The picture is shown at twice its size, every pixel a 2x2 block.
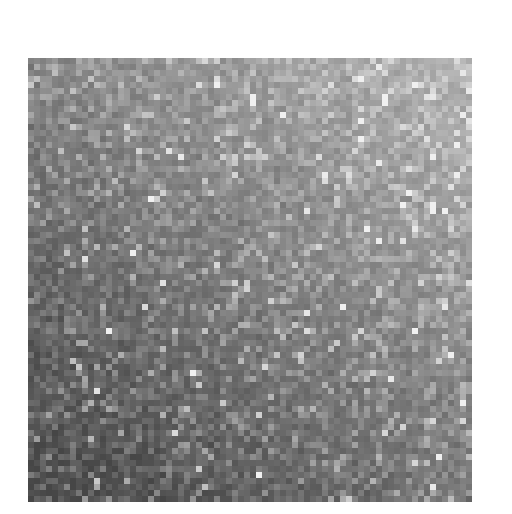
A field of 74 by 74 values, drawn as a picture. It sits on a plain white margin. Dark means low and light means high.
Ninth with the lowest average: bottom left. Mirror symmetry: none. Slope: up to the top right. Stripes: none. Ninth with the highest average: top right.
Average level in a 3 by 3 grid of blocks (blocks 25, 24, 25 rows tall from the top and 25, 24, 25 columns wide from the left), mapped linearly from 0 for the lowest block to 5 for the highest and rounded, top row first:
345 | 124 | 012
